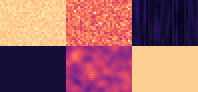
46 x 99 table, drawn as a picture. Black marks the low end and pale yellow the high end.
The table splits into 2 rows of 3 panels. Panel 1,1: very high, fine-grained, faint in contrast. Panel 1,2: high, fine-grained. Panel 1,3: very low, streaked downward, faint in contrast. Panel 2,1: very low, flat. Panel 2,2: middling, blotchy. Panel 2,3: very high, flat.
